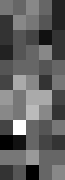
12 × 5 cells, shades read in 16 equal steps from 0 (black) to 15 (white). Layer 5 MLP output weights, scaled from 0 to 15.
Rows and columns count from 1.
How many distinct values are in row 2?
5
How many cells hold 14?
0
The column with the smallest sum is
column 5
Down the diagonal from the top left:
7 8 4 8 6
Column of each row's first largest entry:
3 2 2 4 2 2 3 3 2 3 3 5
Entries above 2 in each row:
4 4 4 4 5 5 5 5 5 3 5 4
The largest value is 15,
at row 9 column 2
